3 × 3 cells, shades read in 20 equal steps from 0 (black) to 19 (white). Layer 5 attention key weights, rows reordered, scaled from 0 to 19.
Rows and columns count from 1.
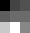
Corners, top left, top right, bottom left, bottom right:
0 6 15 10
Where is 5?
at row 1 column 2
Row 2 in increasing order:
7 8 8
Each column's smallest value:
0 5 6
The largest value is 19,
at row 3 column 2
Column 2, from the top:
5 8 19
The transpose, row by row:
0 7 15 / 5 8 19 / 6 8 10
